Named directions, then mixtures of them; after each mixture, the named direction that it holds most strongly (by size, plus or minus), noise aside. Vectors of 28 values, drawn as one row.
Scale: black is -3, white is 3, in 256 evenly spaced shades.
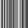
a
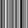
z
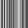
a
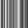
a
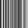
a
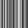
a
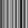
z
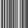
a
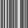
a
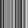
a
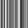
z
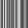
a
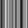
z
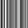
z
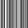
z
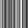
z
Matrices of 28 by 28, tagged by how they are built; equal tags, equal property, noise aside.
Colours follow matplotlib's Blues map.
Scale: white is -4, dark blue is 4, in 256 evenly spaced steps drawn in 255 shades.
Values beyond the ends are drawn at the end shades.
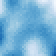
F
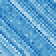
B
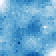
F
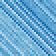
B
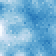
F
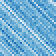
B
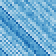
B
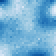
F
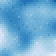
F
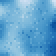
F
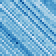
B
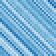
B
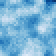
F
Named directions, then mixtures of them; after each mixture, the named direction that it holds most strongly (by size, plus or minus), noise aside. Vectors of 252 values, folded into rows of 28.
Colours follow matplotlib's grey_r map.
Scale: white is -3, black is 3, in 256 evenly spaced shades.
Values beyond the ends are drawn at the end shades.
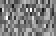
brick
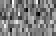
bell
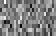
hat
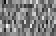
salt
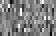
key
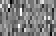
key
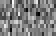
bell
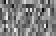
brick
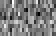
bell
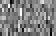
key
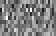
brick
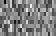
hat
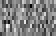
salt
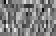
salt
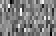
key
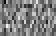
salt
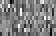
key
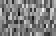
brick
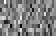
hat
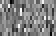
key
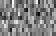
bell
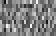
salt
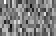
hat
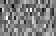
brick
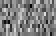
hat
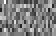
salt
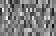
brick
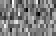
bell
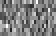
salt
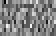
salt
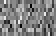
hat
